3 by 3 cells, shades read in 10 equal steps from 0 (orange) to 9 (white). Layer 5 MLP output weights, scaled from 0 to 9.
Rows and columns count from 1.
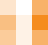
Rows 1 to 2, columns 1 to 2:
7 9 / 4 8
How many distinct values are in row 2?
3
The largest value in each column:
7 9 3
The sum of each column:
16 25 6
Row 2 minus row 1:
-3 -1 -3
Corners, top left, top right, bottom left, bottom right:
7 3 5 3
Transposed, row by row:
7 4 5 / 9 8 8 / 3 0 3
